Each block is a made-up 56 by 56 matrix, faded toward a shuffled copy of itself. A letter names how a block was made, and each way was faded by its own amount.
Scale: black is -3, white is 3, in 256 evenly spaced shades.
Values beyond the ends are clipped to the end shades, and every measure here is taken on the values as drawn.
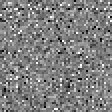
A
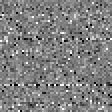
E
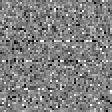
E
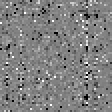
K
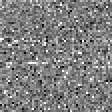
E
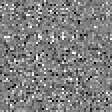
A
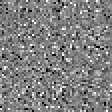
A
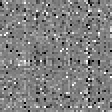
K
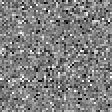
E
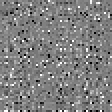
K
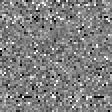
E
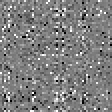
K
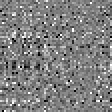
K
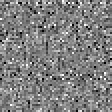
E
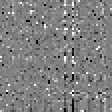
K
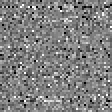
E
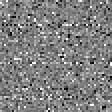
E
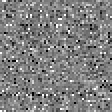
A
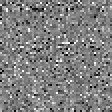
A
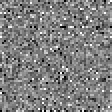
E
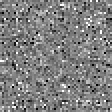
A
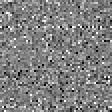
E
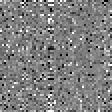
K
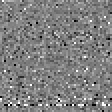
E
